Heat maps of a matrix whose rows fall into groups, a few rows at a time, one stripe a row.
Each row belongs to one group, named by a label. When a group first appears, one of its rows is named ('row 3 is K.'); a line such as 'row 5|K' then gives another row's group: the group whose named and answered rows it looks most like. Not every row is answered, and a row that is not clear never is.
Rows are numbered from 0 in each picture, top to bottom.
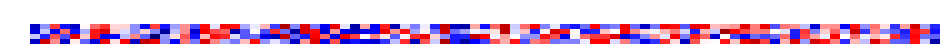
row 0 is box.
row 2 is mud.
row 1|box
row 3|box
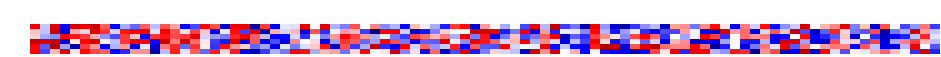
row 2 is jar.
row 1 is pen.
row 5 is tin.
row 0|tin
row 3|pen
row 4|mud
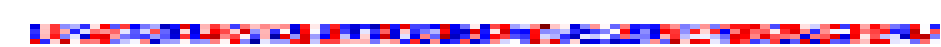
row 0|box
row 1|box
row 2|box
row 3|tin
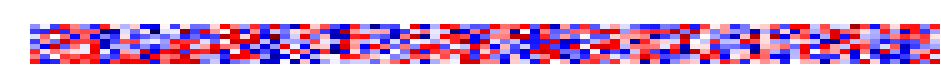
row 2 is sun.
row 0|sun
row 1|mud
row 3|jar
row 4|mud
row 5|tin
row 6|jar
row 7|pen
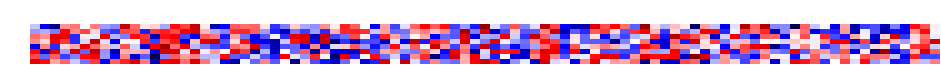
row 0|jar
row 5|tin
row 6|mud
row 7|pen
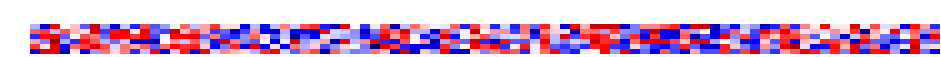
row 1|pen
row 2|pen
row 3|mud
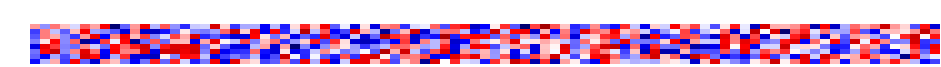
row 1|sun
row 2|pen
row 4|pen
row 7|sun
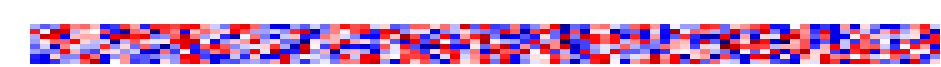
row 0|jar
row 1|tin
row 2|pen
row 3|jar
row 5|sun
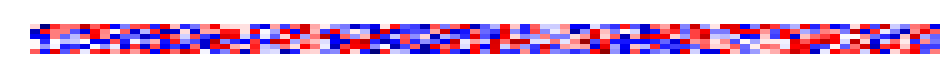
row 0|tin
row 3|sun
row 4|sun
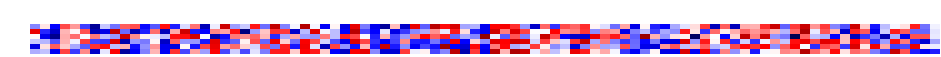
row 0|sun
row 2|jar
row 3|sun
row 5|sun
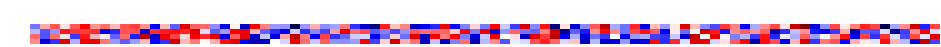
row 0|pen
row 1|jar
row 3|tin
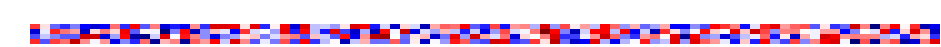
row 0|sun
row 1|box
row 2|mud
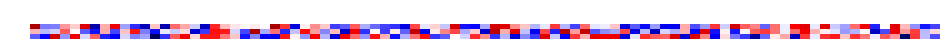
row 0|sun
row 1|sun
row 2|mud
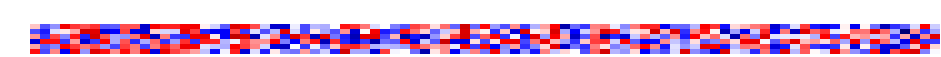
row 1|mud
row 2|tin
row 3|box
